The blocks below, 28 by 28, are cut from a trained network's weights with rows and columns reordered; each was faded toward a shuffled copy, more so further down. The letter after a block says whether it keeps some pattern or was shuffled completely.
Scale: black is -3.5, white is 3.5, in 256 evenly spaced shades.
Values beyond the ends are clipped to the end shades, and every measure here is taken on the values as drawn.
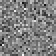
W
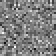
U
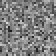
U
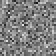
W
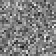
W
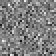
W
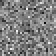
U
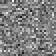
W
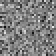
U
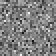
W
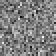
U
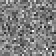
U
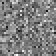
W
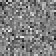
U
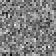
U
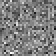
U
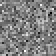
W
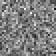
W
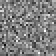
W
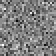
W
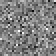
U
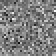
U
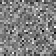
W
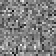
U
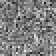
U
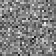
W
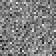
U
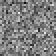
W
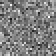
U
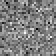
W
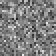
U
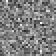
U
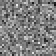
W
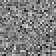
W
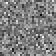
W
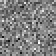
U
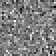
W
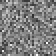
W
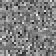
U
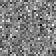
W
